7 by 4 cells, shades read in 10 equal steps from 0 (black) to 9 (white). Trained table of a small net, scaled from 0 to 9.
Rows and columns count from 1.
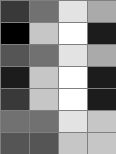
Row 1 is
2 4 8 6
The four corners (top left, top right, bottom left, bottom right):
2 6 3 7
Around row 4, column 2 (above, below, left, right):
4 7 1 9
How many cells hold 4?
4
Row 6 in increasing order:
4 4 7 8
